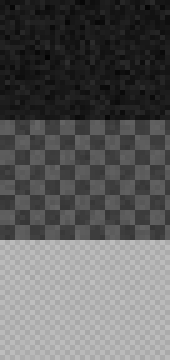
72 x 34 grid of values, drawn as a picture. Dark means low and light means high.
It is made of 3 by 1 panels. Panel 1,1: very low, fine-grained, faint in contrast. Panel 2,1: low, checkered. Panel 3,1: high, checkered, faint in contrast.
